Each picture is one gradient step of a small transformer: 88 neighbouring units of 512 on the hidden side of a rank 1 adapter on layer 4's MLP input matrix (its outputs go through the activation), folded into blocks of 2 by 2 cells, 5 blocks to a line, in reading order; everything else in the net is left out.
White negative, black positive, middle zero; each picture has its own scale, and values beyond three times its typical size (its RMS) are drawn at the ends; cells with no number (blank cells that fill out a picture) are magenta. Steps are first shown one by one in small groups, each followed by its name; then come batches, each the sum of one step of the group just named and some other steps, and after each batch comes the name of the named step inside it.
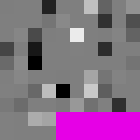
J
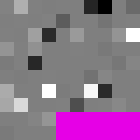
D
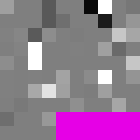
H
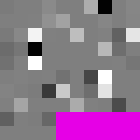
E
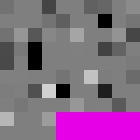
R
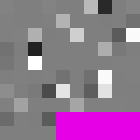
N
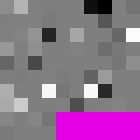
D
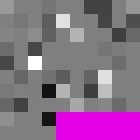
N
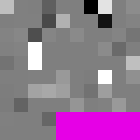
H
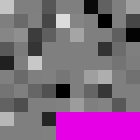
R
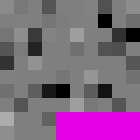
R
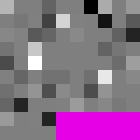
H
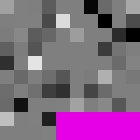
R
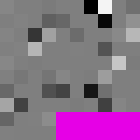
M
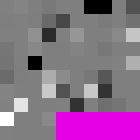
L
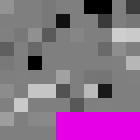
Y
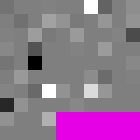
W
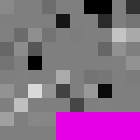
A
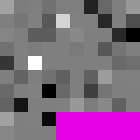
W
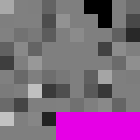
A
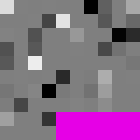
W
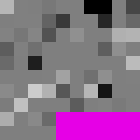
Y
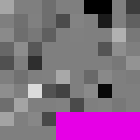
A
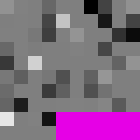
L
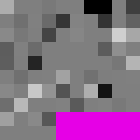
Y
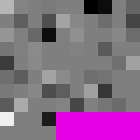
L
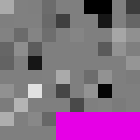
A
